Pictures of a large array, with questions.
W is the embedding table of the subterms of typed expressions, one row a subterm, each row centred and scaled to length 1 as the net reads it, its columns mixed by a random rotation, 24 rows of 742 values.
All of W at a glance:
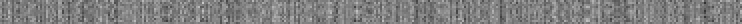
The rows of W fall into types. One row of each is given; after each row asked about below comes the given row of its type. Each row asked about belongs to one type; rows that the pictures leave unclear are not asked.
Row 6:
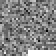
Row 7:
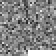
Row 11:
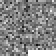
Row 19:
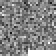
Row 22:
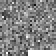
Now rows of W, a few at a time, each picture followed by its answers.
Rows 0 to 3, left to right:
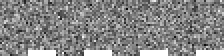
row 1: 22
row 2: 11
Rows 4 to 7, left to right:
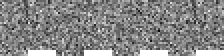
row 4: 7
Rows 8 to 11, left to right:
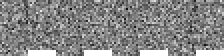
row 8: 7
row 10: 11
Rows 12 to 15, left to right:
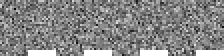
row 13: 11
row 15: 6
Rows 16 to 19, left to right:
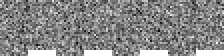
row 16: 11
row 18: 6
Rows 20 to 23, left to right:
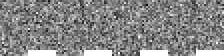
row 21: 7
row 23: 19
